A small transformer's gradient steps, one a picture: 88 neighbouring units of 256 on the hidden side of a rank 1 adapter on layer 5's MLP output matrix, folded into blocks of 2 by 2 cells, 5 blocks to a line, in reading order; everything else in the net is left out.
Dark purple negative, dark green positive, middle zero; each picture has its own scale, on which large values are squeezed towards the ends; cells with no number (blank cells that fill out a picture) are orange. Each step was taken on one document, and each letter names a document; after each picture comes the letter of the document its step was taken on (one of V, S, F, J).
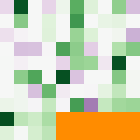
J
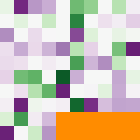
J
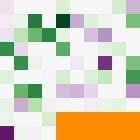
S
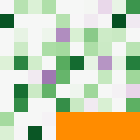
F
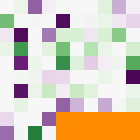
F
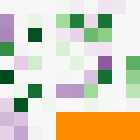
S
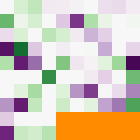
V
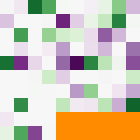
F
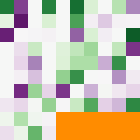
J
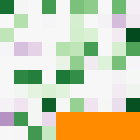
J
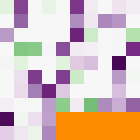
J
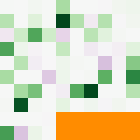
S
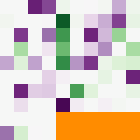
F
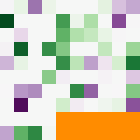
F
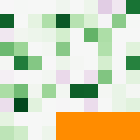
S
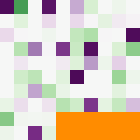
J
